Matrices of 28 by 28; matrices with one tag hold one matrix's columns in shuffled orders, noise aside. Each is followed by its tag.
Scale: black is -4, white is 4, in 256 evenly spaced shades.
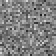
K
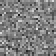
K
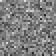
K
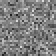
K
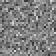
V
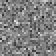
V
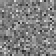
K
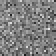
K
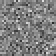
K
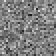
K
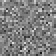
K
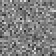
K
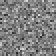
K
